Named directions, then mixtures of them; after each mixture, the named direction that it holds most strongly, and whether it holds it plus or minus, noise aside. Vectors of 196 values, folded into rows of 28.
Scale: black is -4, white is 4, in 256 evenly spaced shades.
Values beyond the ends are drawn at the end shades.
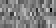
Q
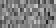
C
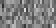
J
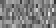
J, plus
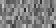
J, minus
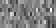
Q, minus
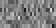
Q, minus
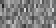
J, plus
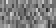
Q, minus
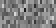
C, minus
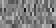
J, minus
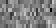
Q, plus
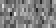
J, minus
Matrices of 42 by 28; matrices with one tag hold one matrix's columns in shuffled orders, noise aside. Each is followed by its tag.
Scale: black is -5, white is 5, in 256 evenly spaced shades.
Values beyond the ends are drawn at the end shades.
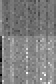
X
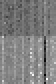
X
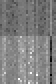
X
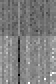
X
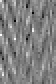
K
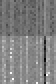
X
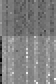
X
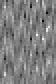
K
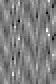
K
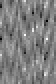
K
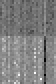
X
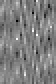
K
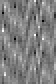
K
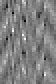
K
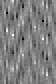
K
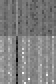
X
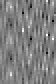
K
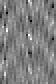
K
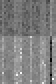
X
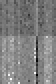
X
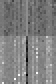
X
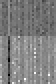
X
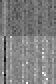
X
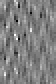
K
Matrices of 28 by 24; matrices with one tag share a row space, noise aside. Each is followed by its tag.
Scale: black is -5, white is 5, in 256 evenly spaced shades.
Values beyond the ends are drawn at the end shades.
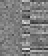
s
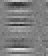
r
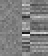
s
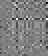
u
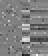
s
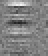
r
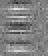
r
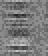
r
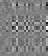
u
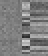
s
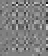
u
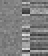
s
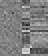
s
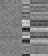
s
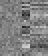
s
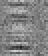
r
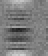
r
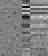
s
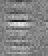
r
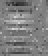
r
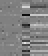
s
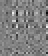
u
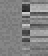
s
